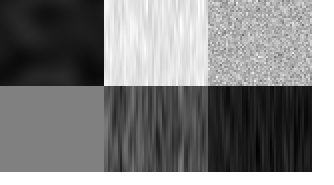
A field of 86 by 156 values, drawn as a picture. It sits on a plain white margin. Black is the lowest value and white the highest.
It is made of 2 by 3 panels. Panel 1,1: very low, smooth, faint in contrast. Panel 1,2: very high, streaked downward, faint in contrast. Panel 1,3: high, fine-grained. Panel 2,1: middling, flat. Panel 2,2: low, streaked downward. Panel 2,3: very low, streaked downward, faint in contrast.
